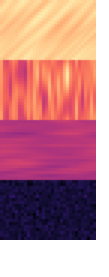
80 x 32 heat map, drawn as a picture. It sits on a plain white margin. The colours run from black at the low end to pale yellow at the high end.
The table splits into 4 rows of 1 panel. Panel 1,1: very high, slanting up to the right, faint in contrast. Panel 2,1: high, streaked downward. Panel 3,1: middling, streaked across, faint in contrast. Panel 4,1: very low, fine-grained, faint in contrast.
